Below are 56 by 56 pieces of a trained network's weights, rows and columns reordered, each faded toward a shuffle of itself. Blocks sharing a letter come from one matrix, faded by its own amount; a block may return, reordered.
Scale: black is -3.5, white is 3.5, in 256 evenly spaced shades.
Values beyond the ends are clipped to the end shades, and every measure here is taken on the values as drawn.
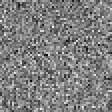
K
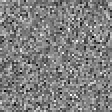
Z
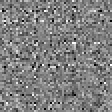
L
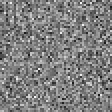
K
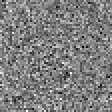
Z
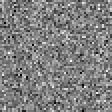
Z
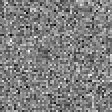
Z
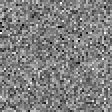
Z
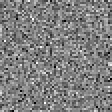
Z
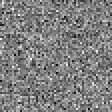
Z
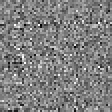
L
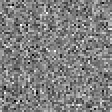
K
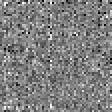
L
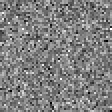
Z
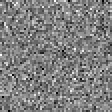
Z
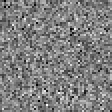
Z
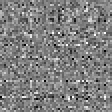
L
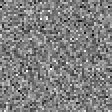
Z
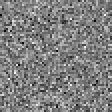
Z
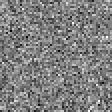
K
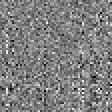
L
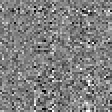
L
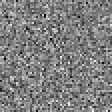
Z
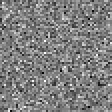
K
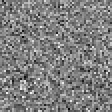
Z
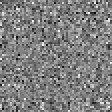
L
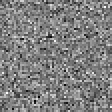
K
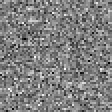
Z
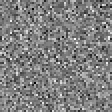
K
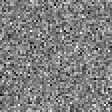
Z
